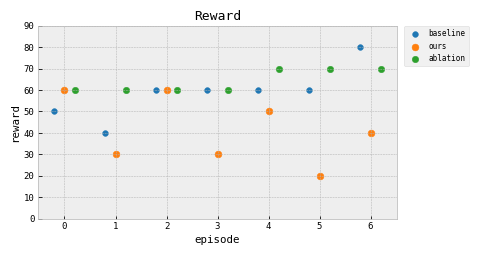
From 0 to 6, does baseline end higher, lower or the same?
higher
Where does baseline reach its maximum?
6
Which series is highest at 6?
baseline
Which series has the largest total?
ablation
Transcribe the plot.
Title: Reward
x-axis: episode, ticks 0 1 2 3 4 5 6
y-axis: reward, ticks 0 10 20 30 40 50 60 70 80 90
Legend: baseline, ours, ablation
Values:
baseline: 50 40 60 60 60 60 80
ours: 60 30 60 30 50 20 40
ablation: 60 60 60 60 70 70 70
